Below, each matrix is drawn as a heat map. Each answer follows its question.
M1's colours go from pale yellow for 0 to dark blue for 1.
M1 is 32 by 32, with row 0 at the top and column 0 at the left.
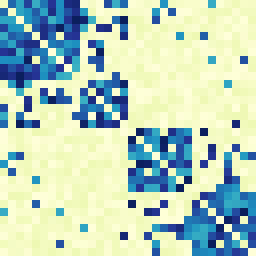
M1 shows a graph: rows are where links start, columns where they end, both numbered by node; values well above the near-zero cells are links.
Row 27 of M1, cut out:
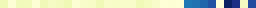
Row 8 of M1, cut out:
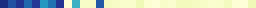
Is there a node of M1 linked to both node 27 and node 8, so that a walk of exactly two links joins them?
no
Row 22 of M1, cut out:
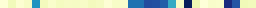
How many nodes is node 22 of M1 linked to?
10
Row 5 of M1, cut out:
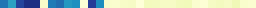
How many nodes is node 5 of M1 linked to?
11
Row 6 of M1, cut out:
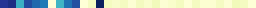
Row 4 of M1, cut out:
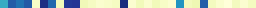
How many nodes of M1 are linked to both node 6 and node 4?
7
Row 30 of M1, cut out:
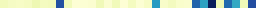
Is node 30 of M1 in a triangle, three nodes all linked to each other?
yes
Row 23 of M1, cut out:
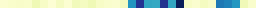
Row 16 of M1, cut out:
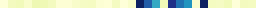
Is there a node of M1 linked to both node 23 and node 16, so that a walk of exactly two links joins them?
yes
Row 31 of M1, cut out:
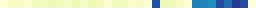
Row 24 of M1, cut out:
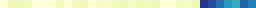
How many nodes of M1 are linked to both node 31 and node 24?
6
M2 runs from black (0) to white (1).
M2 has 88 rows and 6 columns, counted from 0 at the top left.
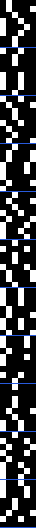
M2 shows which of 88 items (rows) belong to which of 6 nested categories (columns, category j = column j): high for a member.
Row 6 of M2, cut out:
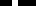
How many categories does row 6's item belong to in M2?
1
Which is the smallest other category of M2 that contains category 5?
1
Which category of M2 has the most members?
0
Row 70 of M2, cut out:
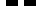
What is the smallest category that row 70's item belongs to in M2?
3
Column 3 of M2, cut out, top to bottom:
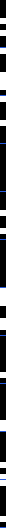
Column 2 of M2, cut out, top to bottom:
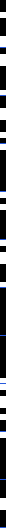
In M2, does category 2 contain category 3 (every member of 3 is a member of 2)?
no
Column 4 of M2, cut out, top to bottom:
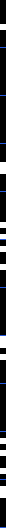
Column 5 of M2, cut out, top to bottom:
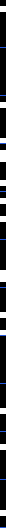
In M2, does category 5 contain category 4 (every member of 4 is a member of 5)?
no
